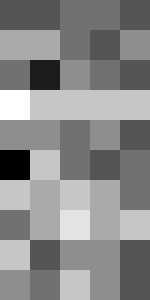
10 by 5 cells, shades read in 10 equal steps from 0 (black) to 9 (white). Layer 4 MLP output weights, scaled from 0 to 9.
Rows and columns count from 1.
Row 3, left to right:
4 1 5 4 3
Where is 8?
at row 8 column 3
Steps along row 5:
same down up down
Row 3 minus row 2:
-2 -5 1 1 -2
